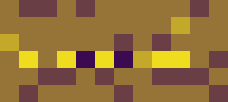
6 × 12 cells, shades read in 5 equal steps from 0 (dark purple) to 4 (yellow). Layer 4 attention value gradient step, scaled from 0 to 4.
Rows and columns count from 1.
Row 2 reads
2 2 2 2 2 2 2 2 2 3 2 2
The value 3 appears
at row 2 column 10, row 3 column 1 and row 4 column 8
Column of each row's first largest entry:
1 10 1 2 1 1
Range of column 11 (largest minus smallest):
1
